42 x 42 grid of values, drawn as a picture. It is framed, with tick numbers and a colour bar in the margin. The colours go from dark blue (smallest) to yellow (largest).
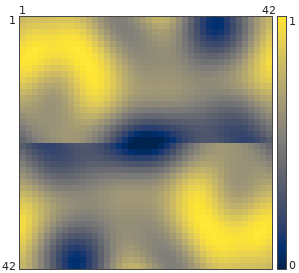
A half turn leaves it unchanged. Values change most from cell to cell in the centre. The centre is the ninth with the lowest average. There is no overall slope. On average the colour sits 60% of the way up the scale.
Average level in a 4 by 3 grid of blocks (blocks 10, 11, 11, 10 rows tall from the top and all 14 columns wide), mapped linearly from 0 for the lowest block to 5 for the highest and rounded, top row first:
5 2 0 / 3 0 0 / 0 0 3 / 0 2 5
